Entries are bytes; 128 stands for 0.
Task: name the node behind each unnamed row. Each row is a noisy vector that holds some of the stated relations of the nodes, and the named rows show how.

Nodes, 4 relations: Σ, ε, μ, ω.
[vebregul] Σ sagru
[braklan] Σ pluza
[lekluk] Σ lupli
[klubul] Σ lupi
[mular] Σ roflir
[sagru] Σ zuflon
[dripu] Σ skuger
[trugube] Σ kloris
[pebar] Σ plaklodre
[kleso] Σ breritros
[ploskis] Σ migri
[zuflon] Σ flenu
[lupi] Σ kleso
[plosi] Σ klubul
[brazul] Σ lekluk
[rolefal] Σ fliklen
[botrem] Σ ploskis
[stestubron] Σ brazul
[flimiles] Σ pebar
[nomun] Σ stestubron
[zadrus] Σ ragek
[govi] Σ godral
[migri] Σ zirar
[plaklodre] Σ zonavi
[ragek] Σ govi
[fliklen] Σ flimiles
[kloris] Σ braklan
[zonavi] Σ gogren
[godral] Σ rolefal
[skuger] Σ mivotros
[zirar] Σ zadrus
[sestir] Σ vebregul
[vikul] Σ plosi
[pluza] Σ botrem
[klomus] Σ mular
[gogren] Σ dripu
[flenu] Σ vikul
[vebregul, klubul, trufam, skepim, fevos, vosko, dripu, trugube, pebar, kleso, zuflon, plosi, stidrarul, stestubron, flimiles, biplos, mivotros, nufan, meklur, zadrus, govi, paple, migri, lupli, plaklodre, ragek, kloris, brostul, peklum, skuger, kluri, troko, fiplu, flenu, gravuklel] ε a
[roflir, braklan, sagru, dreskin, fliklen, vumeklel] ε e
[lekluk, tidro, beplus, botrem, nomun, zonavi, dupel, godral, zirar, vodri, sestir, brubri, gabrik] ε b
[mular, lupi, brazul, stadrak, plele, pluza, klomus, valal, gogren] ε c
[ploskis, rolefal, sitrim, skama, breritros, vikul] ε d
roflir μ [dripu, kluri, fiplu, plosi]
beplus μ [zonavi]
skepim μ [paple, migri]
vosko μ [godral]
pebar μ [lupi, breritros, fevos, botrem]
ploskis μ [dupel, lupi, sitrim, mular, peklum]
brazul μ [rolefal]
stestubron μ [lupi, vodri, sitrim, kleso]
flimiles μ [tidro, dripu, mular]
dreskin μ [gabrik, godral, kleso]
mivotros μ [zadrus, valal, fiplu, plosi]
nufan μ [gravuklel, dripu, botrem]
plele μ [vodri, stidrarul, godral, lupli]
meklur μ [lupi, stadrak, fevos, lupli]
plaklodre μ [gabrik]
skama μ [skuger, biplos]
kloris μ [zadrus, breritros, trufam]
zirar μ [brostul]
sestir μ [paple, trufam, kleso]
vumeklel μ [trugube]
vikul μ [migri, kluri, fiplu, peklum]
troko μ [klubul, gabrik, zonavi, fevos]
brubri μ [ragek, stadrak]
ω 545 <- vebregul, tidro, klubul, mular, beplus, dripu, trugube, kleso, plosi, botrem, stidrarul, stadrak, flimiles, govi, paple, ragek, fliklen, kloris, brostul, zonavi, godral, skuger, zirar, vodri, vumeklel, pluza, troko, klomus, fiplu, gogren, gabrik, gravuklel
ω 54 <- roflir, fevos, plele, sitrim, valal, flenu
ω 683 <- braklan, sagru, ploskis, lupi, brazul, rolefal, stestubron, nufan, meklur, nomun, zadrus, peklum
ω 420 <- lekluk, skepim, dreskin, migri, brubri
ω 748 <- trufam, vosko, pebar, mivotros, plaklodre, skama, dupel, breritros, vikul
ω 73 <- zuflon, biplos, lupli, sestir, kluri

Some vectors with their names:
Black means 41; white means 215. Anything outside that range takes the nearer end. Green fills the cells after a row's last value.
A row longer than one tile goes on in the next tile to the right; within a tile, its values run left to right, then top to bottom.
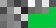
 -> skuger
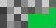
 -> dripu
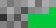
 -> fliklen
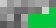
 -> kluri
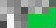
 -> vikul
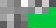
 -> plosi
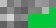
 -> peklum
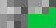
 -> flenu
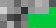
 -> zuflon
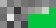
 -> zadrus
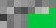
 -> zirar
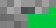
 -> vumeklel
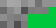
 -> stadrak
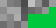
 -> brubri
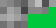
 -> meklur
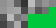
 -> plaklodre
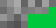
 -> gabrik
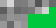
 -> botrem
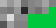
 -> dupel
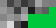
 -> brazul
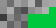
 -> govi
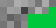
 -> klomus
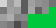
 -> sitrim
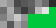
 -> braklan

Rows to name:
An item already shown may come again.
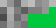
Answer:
flimiles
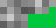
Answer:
nufan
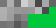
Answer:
klubul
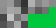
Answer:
plaklodre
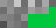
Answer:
paple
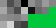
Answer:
lekluk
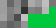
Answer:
biplos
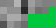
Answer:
vosko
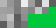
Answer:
plosi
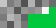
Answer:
migri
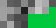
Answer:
sagru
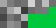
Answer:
gogren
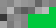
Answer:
zirar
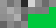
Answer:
dreskin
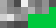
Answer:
lupi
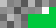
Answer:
migri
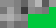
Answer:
meklur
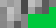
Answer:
plele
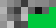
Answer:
lupli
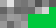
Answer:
botrem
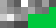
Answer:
lupi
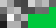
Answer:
mivotros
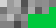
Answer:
sitrim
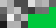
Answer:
mivotros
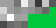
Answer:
breritros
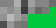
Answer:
vosko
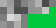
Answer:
ploskis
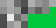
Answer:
pebar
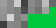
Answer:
trufam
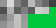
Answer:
kloris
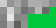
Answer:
roflir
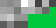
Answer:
kleso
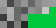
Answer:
rolefal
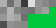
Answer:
skepim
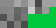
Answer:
godral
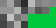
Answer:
plaklodre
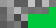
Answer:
zonavi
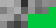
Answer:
fevos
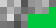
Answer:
valal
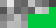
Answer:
kloris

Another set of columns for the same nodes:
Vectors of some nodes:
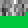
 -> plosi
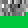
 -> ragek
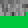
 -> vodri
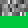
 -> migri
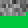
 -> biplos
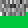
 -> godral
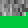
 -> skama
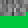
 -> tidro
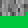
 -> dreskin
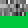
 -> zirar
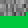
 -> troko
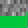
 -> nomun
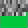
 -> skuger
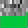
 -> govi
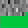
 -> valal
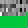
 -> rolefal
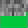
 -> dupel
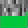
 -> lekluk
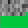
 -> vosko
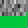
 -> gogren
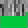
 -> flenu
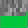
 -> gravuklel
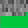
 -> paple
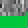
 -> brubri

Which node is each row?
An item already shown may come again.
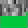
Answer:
lekluk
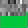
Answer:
plele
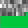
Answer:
kloris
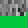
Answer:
mivotros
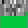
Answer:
zonavi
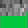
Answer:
peklum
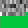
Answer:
godral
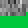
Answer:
plele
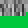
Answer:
flenu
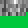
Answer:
klubul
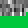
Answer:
zuflon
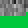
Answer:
lupli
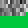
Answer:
zadrus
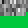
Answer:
zonavi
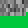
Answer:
sestir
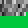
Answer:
dripu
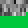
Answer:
stestubron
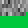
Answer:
roflir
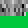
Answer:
vikul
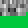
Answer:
plaklodre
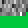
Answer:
botrem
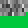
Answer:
vebregul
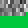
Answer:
zadrus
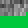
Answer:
peklum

